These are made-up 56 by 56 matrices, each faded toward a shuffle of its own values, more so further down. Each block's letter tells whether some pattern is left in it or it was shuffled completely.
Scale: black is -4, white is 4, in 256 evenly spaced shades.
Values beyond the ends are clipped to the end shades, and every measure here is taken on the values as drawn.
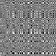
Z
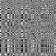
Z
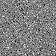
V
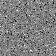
V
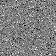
V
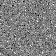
V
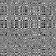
Z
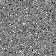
V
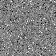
V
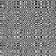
Z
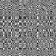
Z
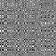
Z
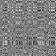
Z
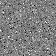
V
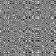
Z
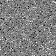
V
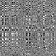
Z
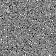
V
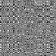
Z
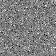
V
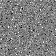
V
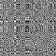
Z
